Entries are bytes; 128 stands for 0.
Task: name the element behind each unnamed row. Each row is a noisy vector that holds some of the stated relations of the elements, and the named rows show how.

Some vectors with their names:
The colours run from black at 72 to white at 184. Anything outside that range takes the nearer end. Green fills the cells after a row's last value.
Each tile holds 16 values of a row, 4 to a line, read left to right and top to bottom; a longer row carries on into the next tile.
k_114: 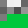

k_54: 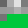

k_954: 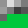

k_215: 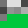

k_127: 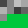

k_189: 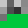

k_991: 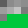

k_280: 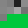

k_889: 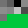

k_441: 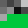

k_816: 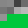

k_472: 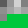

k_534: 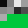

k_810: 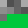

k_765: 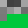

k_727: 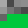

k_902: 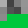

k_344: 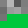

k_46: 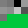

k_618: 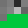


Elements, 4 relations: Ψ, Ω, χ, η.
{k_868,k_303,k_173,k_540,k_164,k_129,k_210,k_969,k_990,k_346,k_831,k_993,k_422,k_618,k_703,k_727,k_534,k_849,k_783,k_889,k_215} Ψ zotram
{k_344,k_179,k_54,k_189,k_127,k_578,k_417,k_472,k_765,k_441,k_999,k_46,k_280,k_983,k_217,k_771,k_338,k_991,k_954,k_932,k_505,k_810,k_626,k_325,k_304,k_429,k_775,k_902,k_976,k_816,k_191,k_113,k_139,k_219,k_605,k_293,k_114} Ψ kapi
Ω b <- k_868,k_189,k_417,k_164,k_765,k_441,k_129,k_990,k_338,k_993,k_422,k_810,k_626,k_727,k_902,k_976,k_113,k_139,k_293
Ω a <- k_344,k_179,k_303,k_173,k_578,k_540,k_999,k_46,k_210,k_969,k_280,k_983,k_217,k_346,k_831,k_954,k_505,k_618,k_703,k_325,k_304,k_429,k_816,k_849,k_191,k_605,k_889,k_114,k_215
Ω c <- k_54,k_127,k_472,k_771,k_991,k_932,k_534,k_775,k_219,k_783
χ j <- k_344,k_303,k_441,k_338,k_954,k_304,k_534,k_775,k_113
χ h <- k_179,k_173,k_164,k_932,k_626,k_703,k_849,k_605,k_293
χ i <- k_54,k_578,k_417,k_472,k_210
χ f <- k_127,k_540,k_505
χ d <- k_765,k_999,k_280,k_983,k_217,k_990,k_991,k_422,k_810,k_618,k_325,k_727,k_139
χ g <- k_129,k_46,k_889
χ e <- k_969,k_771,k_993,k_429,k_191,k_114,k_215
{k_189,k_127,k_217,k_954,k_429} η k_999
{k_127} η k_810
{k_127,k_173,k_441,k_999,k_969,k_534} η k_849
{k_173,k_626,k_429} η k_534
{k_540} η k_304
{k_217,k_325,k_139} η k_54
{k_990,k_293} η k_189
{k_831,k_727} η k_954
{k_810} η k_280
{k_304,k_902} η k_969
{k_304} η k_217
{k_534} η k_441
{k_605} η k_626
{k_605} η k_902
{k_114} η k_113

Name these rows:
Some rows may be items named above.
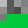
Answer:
k_293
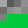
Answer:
k_417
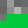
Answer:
k_303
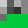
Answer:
k_189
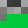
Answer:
k_765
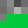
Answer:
k_210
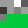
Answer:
k_993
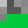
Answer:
k_293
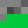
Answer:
k_831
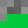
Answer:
k_605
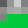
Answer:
k_472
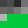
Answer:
k_849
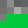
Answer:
k_210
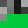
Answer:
k_999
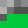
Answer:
k_217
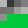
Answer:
k_976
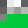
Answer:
k_771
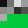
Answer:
k_534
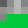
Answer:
k_472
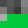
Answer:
k_173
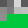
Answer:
k_783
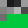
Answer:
k_129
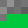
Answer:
k_540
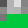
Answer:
k_775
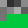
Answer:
k_422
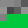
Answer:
k_831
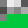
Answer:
k_191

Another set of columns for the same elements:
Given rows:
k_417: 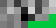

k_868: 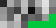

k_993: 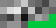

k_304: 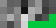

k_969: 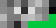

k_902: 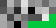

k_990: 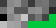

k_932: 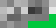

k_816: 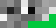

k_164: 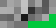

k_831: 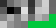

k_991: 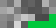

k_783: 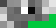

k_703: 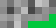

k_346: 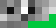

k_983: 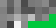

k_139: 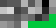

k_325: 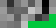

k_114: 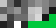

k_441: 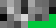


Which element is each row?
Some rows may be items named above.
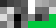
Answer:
k_54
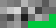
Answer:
k_993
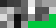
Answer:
k_54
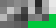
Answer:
k_472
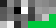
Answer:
k_189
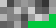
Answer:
k_191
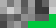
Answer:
k_775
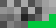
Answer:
k_129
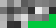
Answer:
k_605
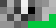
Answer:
k_976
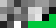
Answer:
k_114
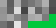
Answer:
k_215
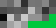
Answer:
k_954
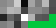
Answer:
k_534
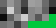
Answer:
k_441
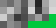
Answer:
k_472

